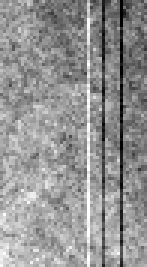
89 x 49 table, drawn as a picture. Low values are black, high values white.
Grain: streaks running down. Ninth with the lowest average: top right. Average level on the scale: 60%. Slope: up to the bottom left. Ninth with the highest average: bottom left. Odd lines: columns 30, 35 and 41.
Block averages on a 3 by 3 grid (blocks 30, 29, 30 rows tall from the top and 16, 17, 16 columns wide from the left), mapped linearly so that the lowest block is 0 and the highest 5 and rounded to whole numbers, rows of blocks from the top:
320
431
543
